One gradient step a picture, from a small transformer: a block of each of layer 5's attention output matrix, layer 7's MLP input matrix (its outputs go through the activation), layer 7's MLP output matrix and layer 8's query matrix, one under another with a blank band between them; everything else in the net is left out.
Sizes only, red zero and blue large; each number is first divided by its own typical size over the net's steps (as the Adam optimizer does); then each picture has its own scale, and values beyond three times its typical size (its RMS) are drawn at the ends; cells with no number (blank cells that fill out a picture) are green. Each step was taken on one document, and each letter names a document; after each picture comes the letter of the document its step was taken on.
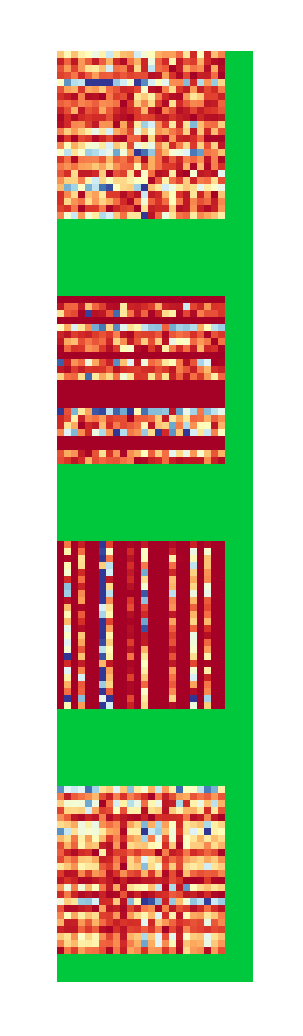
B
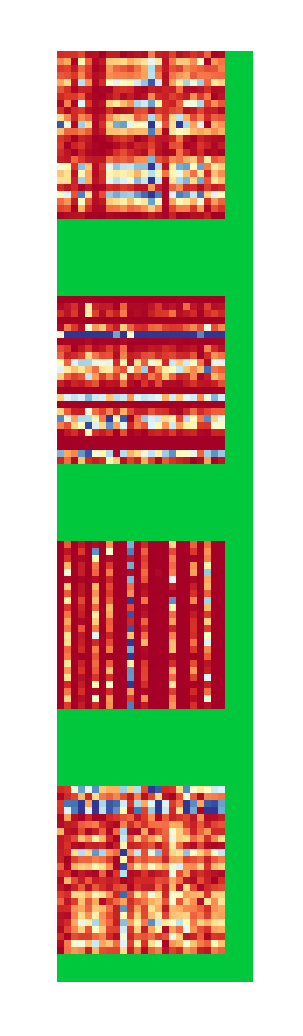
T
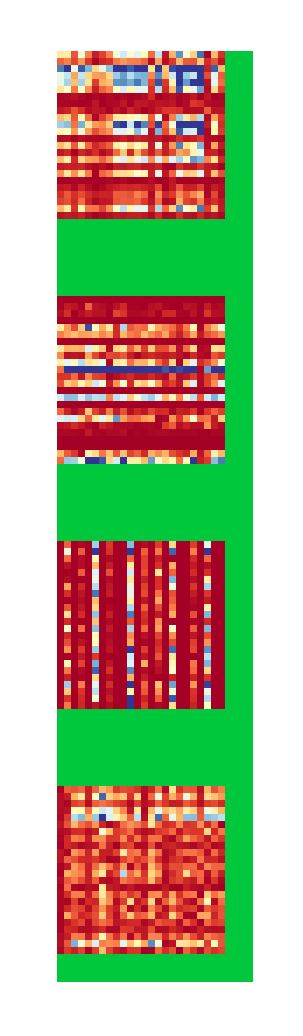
T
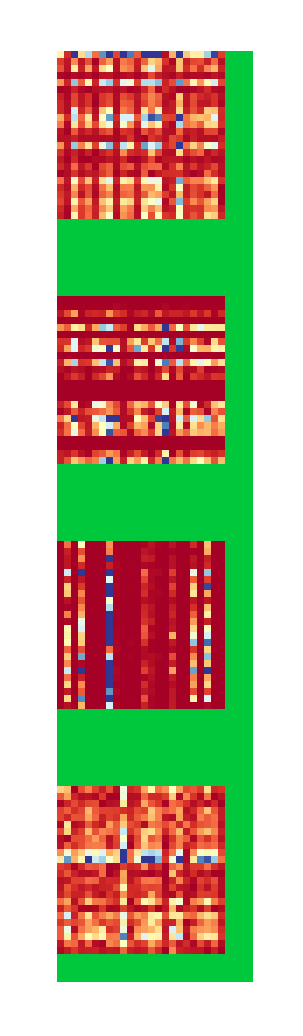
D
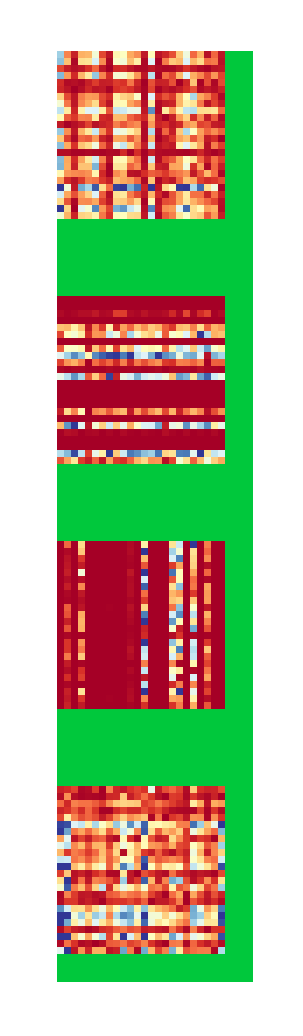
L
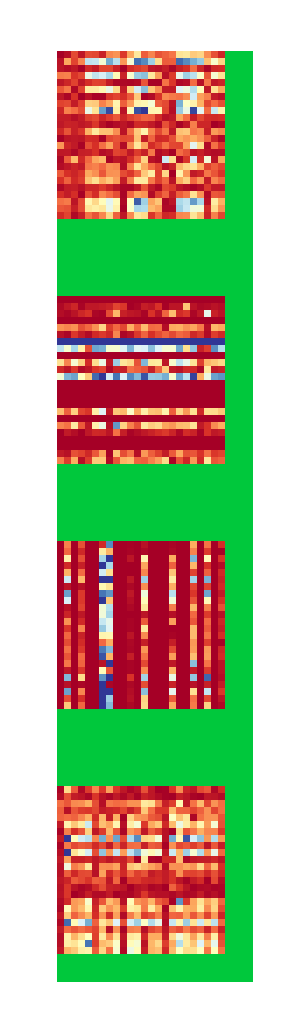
B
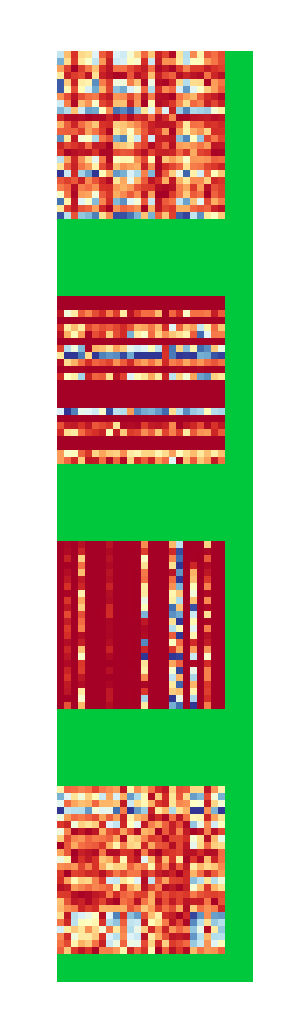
L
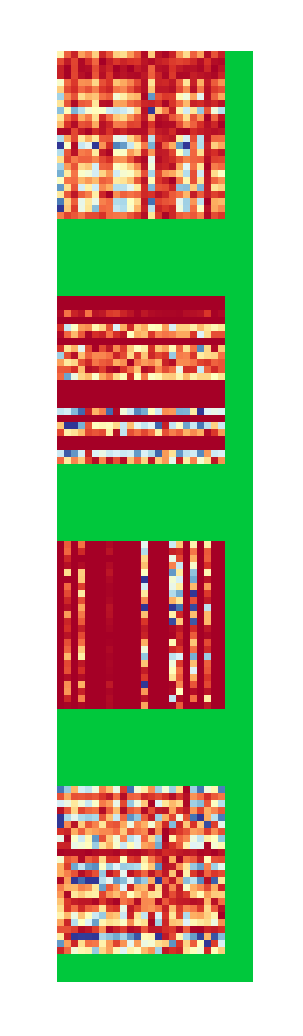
L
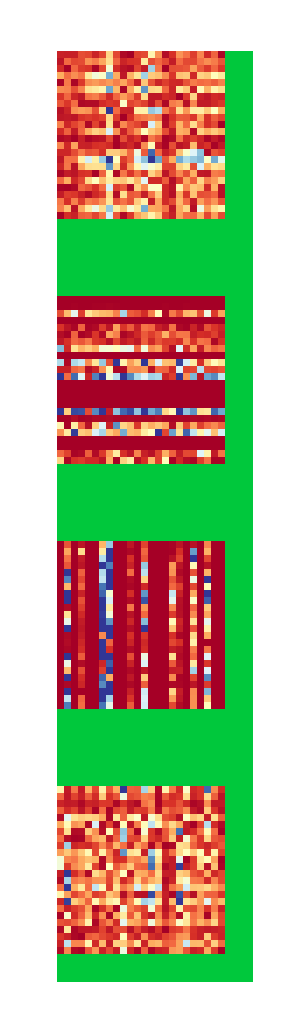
B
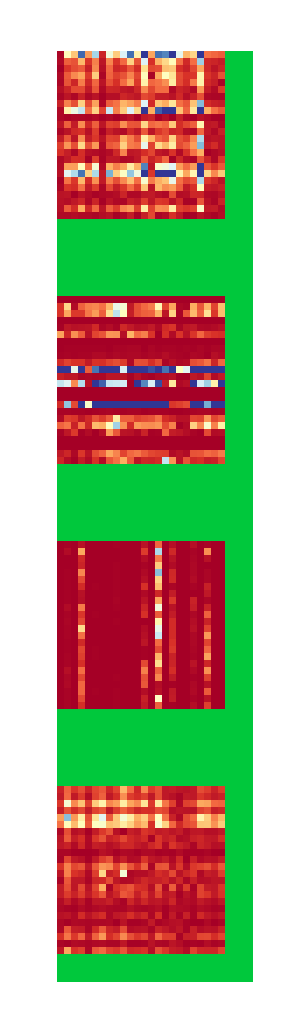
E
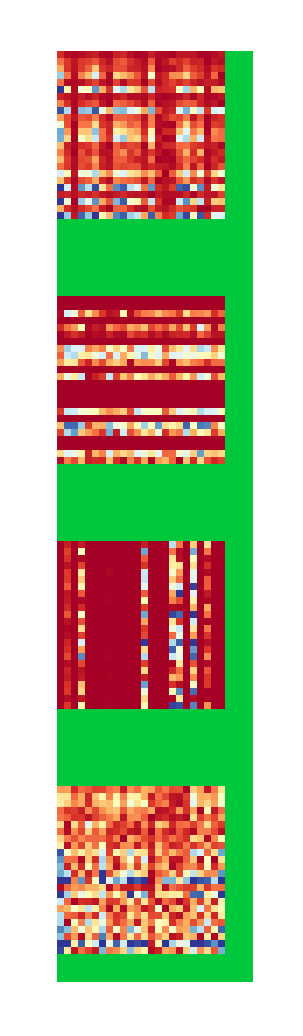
L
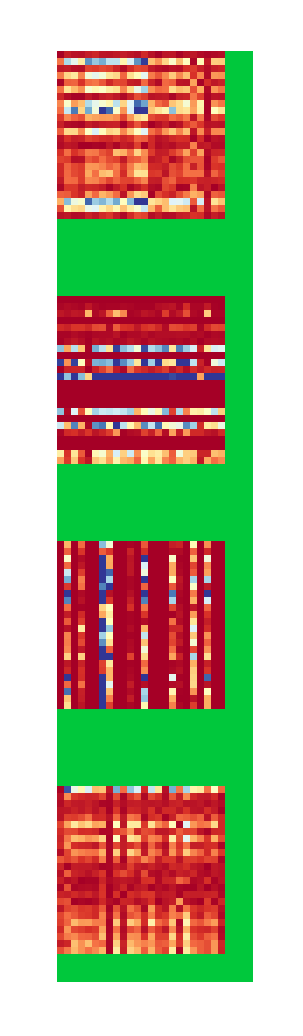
B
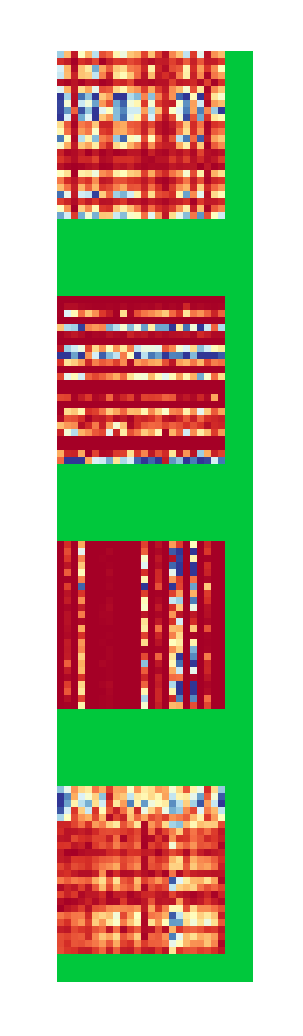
L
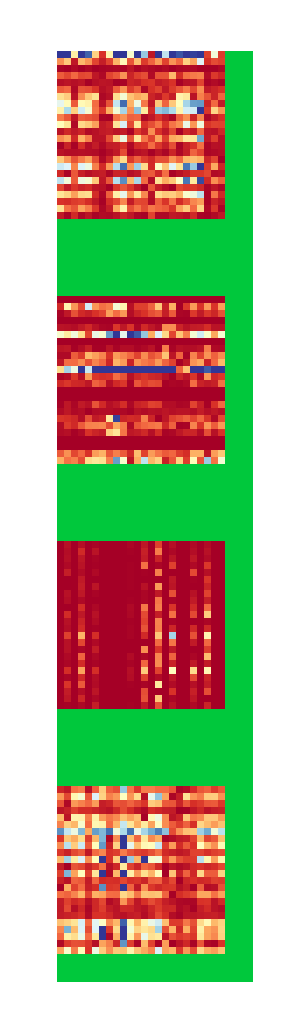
E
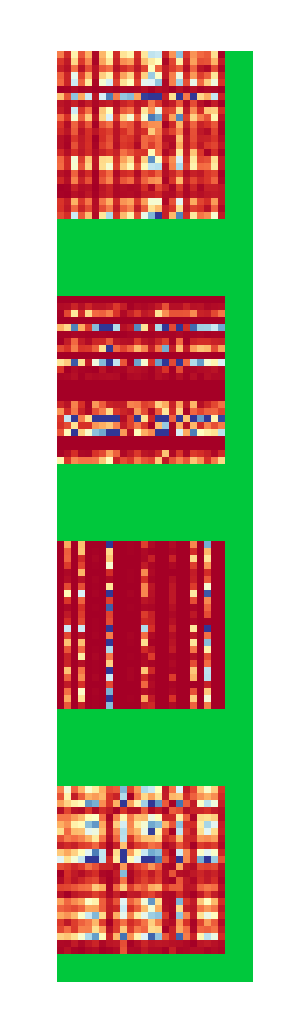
D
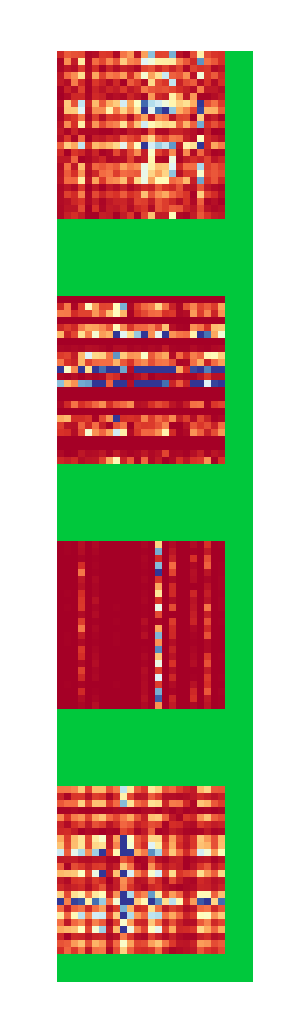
E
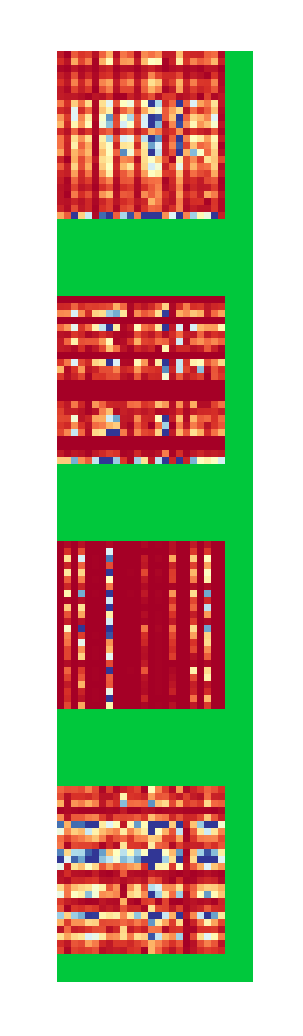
D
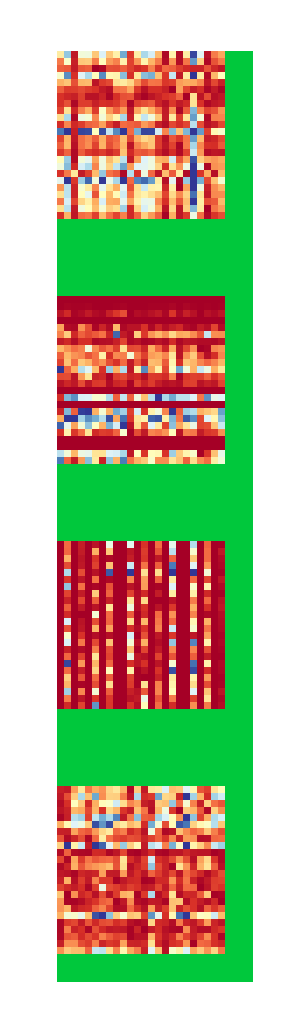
T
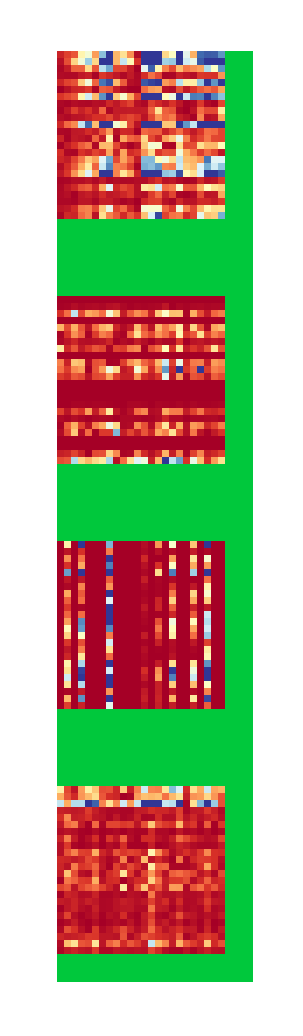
D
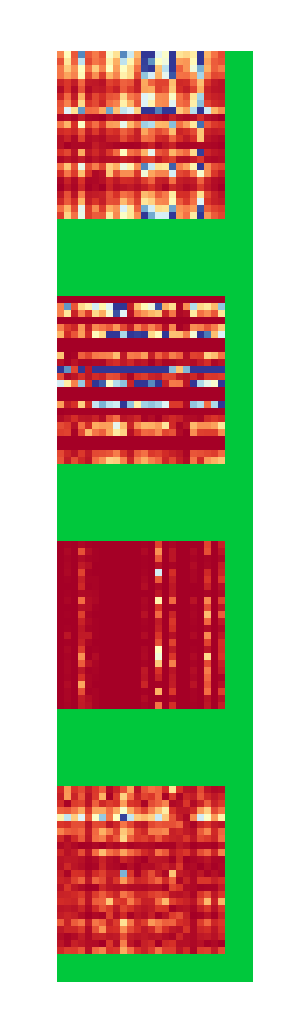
E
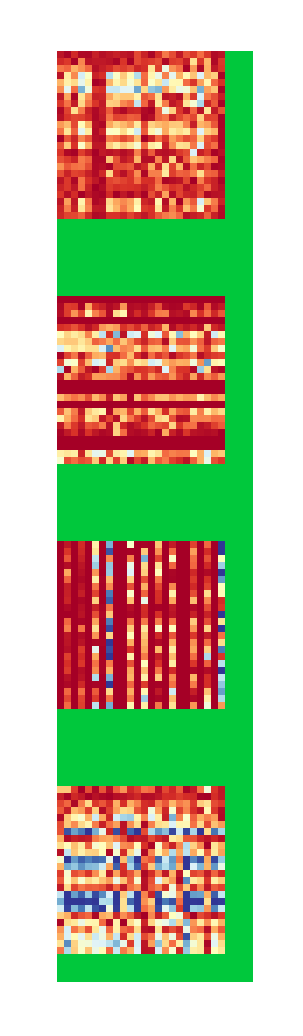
T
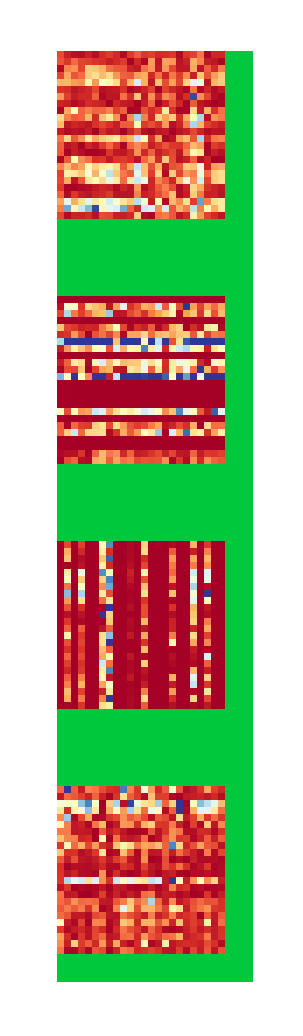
B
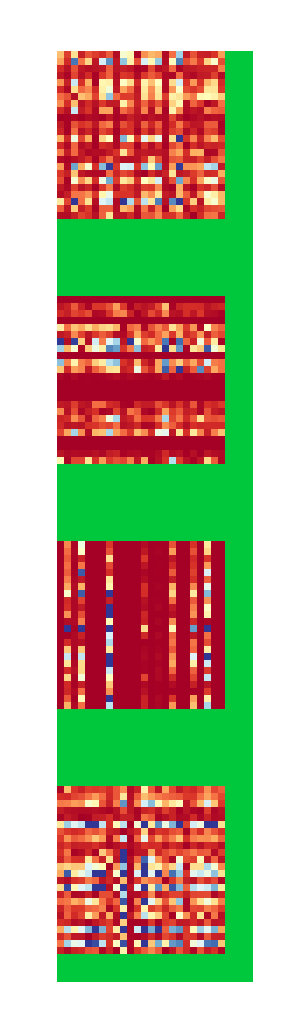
D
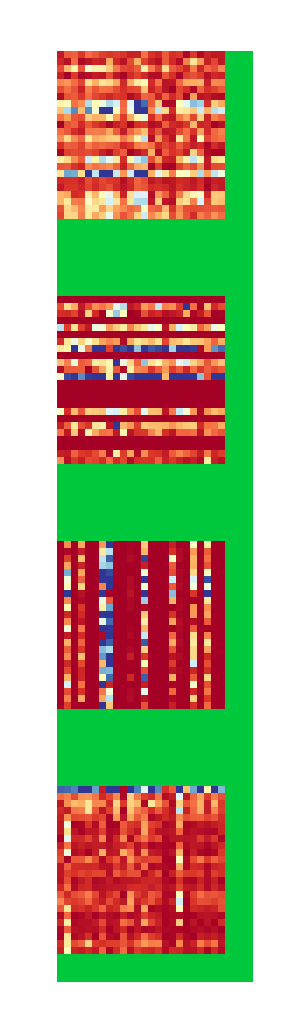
B
